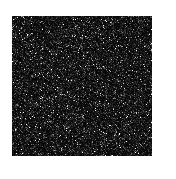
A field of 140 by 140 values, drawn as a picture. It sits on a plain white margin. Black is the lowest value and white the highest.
The texture is fine-grained noise. No seam splits the table. Overall the values sit about 10% of the way up the scale. The values are skewed, with a long tail toward high values.
